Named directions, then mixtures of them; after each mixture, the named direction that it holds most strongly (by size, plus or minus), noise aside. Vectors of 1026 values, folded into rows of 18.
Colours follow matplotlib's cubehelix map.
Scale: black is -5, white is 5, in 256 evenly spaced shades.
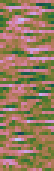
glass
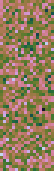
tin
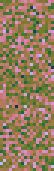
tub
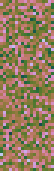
tub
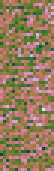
tin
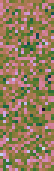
tin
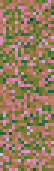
tin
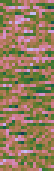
glass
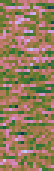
glass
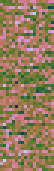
tub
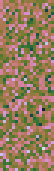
tin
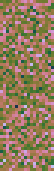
tub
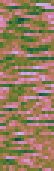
glass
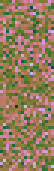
tub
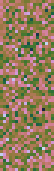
tin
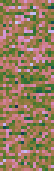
tub
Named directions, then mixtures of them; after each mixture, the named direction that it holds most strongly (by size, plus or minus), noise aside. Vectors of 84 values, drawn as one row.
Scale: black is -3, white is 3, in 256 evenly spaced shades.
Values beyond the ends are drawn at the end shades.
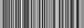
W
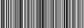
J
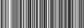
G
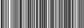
G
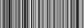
G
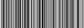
W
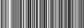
G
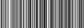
G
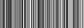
G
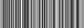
W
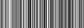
G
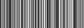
G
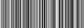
W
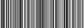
J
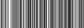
G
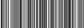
G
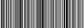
J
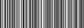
J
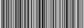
J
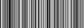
G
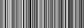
G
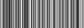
W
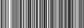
G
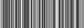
W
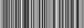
W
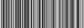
W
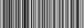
W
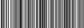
J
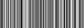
W
